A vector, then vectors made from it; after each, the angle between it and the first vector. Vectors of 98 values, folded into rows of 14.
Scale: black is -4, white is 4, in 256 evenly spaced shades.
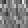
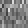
partly aligned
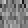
nearly opposite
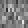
orthogonal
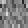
nearly opposite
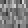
nearly parallel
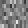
orthogonal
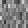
partly aligned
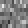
orthogonal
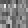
partly aligned
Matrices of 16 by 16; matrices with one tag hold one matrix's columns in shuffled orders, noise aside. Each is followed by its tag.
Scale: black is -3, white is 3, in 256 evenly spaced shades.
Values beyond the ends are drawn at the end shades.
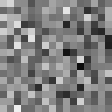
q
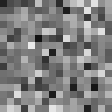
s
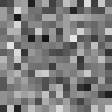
s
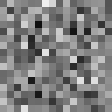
q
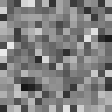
s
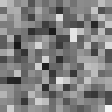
q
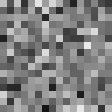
s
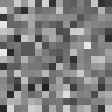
s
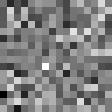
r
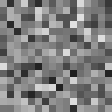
r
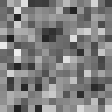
s
